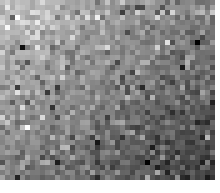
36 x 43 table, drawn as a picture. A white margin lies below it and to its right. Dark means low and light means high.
Ninth with the highest average: top left. Stripes: none. Odd rows or columns: none. Slope: up to the top left. Ninth with the lowest average: bottom right. Mirror symmetry: none.
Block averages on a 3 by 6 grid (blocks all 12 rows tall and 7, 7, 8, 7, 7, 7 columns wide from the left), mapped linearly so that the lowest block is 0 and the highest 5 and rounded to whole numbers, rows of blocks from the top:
554332
433221
322110
